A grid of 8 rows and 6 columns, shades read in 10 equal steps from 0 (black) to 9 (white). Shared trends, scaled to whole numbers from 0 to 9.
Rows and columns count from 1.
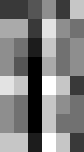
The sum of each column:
43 37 7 58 38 33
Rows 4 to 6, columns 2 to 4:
3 0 6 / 7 0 9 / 4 0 7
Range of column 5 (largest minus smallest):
5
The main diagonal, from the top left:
2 6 1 6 7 4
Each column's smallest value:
2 2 0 5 2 2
